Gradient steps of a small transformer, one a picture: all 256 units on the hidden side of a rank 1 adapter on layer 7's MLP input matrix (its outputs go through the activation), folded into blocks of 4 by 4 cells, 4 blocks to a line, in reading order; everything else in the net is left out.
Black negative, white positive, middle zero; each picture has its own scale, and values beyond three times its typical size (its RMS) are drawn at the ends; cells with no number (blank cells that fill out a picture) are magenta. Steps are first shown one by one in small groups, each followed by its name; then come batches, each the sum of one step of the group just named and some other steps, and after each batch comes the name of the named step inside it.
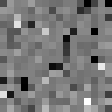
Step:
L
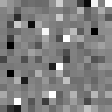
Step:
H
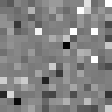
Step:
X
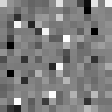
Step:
H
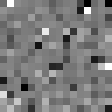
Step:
L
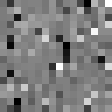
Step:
H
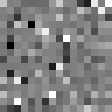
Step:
H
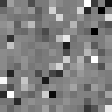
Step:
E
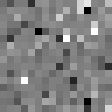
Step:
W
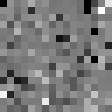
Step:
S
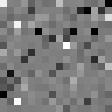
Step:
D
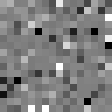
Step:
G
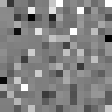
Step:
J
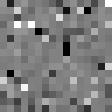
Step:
D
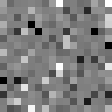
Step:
J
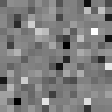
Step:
D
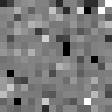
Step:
S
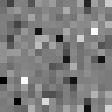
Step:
W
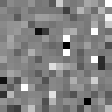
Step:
G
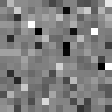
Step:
G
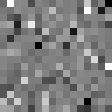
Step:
E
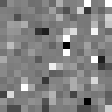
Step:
E
